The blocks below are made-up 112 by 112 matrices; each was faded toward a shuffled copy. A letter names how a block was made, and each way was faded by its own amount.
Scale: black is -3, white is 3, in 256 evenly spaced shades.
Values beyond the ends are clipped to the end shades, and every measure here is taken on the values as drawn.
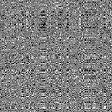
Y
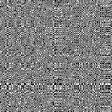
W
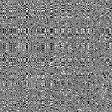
W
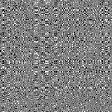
W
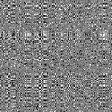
W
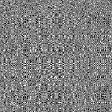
Y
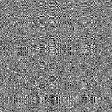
Y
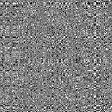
Y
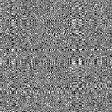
Y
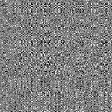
Y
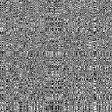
Y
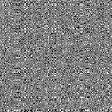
Y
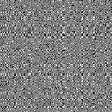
W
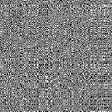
Y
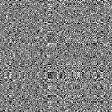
Y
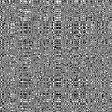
W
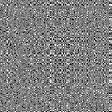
W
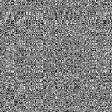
Y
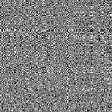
Y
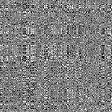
Y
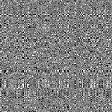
Y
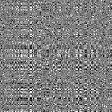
W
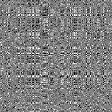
W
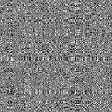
Y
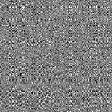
Y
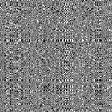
Y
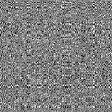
Y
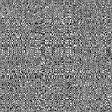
Y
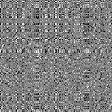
W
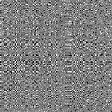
W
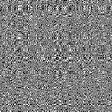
Y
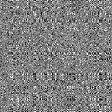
Y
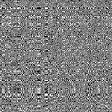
Y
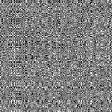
Y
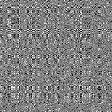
W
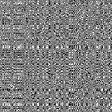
W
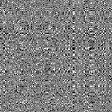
Y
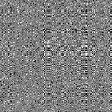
W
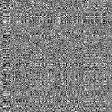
Y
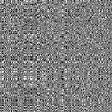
W
